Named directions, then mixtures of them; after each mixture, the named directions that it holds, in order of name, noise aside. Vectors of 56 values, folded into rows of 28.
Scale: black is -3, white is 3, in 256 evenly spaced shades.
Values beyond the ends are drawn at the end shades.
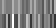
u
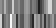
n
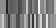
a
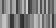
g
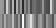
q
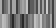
g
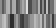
g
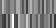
g, u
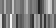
n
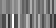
u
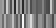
q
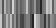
g, n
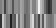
n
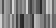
g, n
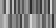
g, q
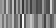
q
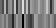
g, q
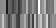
a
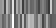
q, u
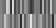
g, q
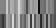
a, u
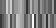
a, n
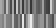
q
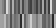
g, q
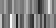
n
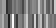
a, u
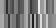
a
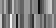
n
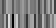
a, u
